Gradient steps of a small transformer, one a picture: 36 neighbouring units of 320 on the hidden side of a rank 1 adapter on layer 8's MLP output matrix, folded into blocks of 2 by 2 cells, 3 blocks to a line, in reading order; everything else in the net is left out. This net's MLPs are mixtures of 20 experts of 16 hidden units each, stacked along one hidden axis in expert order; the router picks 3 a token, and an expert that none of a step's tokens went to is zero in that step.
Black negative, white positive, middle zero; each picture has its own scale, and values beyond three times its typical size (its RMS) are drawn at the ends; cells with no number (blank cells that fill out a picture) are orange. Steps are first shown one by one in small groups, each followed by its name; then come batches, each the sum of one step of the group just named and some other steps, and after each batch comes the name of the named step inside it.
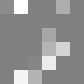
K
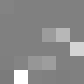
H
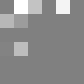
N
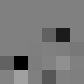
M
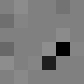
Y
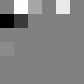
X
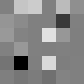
N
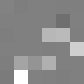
H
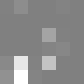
K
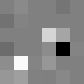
Y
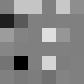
X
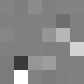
H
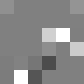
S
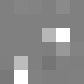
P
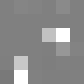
P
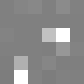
P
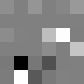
S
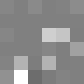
S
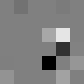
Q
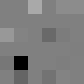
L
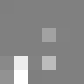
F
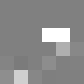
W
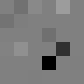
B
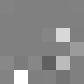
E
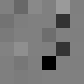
B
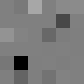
L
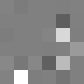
E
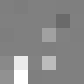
F
